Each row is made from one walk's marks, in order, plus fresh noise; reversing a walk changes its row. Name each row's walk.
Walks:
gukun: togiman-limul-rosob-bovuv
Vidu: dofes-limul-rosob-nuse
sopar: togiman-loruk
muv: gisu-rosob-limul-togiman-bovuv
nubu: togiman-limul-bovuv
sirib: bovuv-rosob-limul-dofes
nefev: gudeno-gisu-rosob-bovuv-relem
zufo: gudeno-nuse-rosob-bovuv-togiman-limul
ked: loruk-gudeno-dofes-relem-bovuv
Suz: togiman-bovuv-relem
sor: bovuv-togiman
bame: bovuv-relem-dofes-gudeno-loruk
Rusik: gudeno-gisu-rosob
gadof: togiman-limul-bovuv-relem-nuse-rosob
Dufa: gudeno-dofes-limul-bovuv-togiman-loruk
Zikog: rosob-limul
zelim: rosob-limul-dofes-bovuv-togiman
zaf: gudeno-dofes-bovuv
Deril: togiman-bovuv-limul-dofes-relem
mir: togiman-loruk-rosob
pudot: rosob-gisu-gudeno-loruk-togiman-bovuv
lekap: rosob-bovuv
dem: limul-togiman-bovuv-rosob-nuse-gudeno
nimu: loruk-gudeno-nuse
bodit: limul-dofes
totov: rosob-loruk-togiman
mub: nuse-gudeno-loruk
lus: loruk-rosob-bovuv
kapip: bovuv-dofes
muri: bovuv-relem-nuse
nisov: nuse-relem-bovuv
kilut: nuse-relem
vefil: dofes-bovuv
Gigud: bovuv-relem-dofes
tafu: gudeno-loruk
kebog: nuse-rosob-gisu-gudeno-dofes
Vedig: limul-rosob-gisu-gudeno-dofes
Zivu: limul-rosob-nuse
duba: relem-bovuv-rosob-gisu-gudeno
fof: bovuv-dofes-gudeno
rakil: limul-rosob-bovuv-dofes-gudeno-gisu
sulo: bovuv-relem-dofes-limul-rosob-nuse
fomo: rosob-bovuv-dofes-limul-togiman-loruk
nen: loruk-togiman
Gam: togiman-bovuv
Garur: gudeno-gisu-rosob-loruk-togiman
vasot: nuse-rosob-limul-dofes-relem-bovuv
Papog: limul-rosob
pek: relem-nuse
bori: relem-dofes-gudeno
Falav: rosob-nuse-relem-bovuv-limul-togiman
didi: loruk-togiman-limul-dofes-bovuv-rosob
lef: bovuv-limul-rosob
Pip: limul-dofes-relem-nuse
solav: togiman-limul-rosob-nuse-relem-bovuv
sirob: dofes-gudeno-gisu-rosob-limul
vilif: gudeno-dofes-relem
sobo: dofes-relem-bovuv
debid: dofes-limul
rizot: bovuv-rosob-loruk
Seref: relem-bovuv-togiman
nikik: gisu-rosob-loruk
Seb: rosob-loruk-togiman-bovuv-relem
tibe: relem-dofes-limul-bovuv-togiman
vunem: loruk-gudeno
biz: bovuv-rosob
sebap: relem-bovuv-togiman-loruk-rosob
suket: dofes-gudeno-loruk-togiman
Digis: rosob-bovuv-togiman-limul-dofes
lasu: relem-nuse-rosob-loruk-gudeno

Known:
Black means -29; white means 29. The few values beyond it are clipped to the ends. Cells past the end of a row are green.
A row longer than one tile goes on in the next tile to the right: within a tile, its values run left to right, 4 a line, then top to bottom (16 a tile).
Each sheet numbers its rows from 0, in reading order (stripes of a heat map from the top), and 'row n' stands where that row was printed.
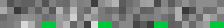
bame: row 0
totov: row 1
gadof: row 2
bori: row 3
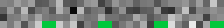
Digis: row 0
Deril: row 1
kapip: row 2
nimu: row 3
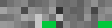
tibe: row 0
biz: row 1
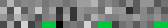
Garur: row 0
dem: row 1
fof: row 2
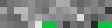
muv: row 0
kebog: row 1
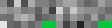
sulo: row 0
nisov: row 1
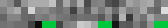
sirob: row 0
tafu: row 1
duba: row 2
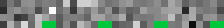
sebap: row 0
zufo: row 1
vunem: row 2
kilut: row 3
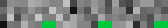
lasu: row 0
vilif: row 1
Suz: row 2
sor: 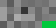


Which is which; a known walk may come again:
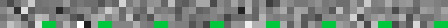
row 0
Seb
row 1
didi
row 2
zaf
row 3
gadof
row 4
Dufa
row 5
Gam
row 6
pudot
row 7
vunem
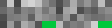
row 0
zufo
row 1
pek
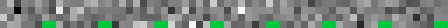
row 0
vilif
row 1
solav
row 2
tafu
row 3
nimu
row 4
Vidu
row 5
mub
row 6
Zikog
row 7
mir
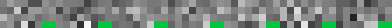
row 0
nen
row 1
bodit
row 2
muv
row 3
Seref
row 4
Falav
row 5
Garur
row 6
nikik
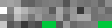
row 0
vasot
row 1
sor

